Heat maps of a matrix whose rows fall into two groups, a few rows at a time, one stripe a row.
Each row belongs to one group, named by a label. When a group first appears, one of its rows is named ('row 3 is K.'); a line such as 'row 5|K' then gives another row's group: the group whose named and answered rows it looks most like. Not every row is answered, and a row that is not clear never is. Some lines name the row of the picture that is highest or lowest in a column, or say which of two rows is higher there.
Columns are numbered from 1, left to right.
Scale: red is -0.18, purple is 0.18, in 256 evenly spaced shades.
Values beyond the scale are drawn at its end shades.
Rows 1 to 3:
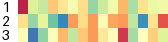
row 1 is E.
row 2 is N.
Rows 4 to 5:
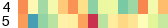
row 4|E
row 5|N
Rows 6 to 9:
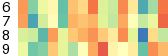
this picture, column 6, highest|9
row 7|N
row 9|N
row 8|N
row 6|N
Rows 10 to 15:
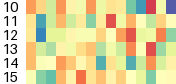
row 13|E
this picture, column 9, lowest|11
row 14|E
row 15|N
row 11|N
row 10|E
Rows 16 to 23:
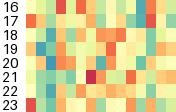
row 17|E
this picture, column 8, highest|20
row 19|N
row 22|N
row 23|E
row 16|E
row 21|N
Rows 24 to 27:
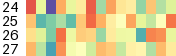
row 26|E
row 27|N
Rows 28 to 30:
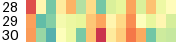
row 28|E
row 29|N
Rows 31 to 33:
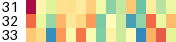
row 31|E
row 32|E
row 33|E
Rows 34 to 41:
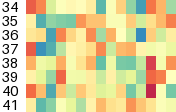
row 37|N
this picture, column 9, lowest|36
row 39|E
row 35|N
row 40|E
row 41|N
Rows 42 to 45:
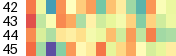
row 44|E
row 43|E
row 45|N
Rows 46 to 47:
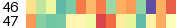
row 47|N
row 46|N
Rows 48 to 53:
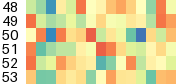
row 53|N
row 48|N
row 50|E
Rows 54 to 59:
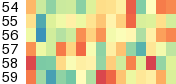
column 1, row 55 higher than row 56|No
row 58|E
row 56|N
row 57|E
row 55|N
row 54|N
